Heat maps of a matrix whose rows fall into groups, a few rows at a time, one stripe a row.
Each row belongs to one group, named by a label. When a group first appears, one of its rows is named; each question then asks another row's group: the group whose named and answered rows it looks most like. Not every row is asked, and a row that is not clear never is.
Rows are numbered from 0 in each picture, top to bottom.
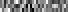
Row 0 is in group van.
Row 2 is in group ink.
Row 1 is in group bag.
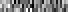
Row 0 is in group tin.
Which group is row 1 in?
ink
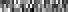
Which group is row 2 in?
ink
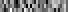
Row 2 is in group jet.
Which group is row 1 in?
bag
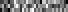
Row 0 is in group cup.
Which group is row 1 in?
van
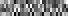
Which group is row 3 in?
tin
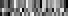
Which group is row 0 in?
cup
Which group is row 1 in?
cup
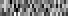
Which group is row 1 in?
tin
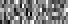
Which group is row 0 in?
van
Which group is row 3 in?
bag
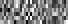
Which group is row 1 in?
van
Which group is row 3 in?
bag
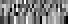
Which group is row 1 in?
tin
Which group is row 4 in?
cup
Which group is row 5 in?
cup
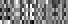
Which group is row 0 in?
van
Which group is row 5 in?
ink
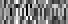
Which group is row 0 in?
van
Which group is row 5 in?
van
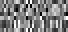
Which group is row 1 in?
bag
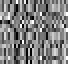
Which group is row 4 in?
ink
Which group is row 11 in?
tin
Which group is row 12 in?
bag
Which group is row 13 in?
bag
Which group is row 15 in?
bag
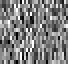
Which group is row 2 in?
van
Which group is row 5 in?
ink
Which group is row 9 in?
jet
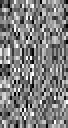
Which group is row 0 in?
cup
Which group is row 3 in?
cup
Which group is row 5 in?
tin
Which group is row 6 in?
cup
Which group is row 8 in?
tin
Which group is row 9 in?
bag
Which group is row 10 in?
cup
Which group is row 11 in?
van
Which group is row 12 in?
ink
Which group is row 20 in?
tin
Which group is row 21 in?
ink
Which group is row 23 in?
tin
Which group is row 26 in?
bag
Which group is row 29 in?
jet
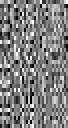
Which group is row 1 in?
cup
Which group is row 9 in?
cup
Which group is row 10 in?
ink
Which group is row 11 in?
cup
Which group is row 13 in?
van
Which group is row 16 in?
ink
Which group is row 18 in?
van
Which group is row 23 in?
ink
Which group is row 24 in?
bag
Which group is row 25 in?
bag
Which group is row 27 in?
ink
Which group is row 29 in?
tin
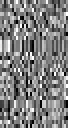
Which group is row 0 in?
van
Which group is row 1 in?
jet
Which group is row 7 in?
van
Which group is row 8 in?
cup
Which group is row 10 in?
ink
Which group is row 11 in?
ink
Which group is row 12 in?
ink
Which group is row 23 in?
bag
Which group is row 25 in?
cup
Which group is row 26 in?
cup
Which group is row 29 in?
cup
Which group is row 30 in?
ink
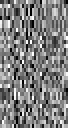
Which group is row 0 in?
cup
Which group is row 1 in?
ink
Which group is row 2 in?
bag
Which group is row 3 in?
bag
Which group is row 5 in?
ink
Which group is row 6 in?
ink
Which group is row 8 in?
bag
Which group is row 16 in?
ink
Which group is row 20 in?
jet
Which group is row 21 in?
ink
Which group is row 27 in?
bag
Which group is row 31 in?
tin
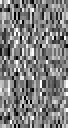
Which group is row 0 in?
ink
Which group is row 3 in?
tin
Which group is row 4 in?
tin
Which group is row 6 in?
tin
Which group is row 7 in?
van
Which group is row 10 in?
van
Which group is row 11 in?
cup
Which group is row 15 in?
van
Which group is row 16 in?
jet
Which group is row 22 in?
ink
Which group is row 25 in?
bag
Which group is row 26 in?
jet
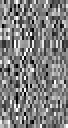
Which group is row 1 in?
tin
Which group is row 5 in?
tin
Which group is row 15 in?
ink
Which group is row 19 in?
jet
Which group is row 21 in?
bag
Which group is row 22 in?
jet
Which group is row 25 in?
jet
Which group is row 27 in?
van
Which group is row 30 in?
ink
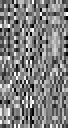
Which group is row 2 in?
cup
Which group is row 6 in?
ink
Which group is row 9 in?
cup
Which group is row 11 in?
cup
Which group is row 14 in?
ink
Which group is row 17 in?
bag
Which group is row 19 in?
jet
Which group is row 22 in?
tin
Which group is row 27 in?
ink
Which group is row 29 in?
bag
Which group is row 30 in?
ink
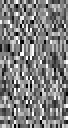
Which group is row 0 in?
van
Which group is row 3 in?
van
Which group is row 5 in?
ink
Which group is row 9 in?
van
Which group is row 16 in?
van
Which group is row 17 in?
jet
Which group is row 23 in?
cup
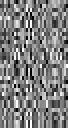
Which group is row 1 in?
cup
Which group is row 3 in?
bag
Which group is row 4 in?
ink
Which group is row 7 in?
bag
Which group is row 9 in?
bag
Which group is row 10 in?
cup
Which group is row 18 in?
bag
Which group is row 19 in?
ink
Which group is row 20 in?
cup
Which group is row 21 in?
tin
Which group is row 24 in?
cup
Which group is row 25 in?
van
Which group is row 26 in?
van
